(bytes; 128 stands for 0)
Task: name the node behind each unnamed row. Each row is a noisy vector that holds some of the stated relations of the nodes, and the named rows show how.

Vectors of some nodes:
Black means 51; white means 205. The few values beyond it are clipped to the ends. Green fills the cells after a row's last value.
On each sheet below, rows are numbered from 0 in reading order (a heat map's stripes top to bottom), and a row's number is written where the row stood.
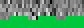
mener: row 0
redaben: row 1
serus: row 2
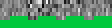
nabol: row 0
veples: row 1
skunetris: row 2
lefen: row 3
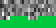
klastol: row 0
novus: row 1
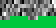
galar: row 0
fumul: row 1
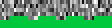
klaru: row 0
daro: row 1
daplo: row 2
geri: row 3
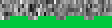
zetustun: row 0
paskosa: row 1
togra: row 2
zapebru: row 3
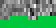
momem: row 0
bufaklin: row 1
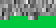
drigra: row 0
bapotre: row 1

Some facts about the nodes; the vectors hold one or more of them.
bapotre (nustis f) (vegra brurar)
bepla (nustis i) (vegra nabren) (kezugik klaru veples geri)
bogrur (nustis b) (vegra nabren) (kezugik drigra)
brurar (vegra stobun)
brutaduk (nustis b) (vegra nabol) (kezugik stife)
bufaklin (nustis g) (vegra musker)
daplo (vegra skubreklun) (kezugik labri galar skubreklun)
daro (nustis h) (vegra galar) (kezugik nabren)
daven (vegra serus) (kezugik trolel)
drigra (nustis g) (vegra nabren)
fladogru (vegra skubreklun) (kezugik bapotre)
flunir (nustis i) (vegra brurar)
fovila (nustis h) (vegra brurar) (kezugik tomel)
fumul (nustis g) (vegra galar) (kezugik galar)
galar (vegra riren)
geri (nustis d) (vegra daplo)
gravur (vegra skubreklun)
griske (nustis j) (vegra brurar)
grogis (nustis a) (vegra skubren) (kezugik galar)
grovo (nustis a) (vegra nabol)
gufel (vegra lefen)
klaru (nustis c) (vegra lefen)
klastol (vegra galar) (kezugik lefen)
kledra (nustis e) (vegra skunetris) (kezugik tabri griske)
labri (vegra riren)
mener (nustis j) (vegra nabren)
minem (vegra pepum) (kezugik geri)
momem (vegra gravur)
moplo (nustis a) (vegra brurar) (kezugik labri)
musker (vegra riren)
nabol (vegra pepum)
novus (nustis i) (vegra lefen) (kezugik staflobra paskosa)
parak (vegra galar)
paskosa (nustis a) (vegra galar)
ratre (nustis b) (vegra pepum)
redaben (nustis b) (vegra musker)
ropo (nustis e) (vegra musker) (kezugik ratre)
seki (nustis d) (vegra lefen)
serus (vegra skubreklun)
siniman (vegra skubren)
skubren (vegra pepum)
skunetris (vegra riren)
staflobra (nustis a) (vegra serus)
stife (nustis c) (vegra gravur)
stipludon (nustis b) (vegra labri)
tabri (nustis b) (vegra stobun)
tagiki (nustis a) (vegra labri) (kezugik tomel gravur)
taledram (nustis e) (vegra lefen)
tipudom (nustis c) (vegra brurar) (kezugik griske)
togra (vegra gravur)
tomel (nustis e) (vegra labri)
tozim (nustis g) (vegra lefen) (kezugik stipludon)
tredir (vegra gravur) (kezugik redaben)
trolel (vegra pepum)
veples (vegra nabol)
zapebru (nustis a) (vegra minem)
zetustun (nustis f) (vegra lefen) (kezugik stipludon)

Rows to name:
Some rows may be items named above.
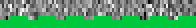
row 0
tipudom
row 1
bapotre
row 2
seki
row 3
tozim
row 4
seki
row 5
kledra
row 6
parak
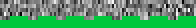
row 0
skubreklun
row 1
drigra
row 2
staflobra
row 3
tozim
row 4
minem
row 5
gravur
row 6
bepla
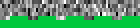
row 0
daro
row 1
labri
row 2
fovila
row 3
griske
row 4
ropo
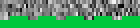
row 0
gravur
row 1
taledram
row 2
brutaduk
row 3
stipludon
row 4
tagiki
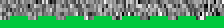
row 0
flunir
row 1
musker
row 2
bogrur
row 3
zetustun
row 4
daplo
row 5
tabri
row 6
ratre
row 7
tomel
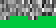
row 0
stife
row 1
klaru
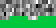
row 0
ropo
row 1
fovila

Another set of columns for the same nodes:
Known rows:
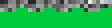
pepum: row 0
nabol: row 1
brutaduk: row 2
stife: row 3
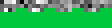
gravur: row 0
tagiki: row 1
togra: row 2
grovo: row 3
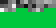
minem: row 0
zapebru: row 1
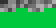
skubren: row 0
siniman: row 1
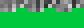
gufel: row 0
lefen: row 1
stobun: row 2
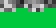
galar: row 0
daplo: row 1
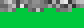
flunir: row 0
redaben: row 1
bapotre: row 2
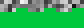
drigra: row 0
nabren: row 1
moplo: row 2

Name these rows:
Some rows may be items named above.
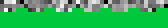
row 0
gravur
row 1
stipludon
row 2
fumul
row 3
tomel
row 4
klastol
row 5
mener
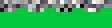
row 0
staflobra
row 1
bufaklin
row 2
griske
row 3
tagiki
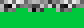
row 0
tipudom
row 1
tabri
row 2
tipudom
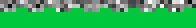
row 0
zetustun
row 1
zetustun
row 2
kledra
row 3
ropo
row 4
skubreklun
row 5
fovila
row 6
gravur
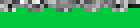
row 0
tozim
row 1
bapotre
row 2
redaben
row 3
daro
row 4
geri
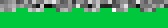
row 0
parak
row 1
klaru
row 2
novus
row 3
geri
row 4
veples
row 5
bogrur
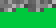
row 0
bogrur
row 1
ratre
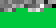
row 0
bogrur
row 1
bepla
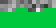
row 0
daro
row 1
paskosa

